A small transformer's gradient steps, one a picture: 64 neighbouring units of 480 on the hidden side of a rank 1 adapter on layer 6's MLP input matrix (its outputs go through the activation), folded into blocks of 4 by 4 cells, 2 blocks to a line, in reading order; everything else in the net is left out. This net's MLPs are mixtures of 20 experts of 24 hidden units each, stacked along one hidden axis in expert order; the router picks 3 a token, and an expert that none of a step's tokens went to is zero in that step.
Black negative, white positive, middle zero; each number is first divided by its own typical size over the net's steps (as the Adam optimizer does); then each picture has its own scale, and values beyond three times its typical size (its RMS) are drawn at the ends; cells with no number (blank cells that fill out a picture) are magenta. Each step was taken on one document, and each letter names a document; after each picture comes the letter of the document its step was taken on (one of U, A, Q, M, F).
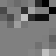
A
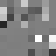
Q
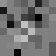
A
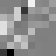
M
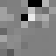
A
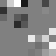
Q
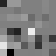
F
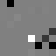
Q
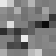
M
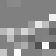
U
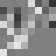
M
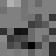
U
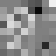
M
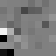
F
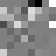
M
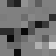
A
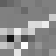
U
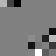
U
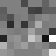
Q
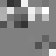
Q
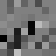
U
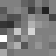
F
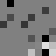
U
